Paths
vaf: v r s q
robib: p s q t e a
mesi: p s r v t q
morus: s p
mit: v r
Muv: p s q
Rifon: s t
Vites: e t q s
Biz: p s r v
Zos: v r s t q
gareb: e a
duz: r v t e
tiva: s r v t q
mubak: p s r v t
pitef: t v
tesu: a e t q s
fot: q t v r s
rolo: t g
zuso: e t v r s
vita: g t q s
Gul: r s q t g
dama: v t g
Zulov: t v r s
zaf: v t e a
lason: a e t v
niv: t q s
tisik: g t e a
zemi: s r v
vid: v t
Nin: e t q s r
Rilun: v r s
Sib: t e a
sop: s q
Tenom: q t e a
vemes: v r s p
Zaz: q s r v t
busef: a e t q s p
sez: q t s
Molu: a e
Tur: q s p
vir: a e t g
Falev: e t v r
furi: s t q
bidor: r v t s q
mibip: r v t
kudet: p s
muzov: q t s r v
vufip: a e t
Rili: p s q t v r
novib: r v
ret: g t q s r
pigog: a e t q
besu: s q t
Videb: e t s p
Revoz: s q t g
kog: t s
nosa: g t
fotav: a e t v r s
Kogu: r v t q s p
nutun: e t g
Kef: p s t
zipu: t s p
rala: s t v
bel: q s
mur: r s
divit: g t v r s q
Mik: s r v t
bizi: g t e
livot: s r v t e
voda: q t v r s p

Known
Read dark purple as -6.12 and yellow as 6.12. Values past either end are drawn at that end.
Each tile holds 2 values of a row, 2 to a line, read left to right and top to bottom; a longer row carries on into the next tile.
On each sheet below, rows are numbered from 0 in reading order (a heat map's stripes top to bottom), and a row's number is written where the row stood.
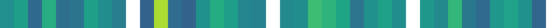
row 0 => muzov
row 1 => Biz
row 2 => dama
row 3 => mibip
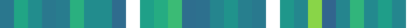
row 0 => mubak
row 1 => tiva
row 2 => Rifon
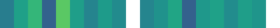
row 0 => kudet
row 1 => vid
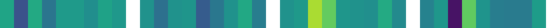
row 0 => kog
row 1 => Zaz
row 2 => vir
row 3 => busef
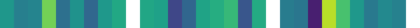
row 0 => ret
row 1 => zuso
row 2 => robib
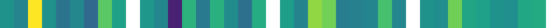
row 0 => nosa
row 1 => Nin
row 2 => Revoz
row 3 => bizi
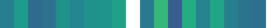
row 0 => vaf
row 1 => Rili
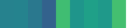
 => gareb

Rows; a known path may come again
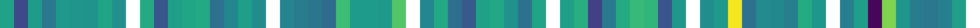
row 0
kog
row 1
sez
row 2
gareb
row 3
mit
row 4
fotav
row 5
sop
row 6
busef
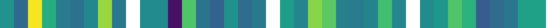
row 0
rolo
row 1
Kogu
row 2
Revoz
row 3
divit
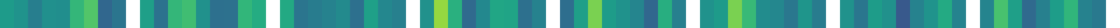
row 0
duz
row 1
vita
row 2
fot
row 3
rala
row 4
Muv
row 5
pigog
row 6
Zaz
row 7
novib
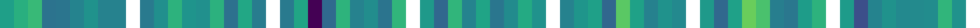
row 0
tiva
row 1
Kef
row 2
vemes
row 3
bel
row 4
kudet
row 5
tisik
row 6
niv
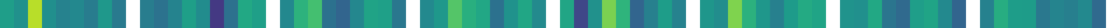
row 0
furi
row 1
Tur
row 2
pitef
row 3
dama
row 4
Tenom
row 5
nutun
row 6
mibip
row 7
mesi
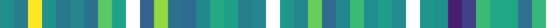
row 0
nosa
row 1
Biz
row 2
Rifon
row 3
Rilun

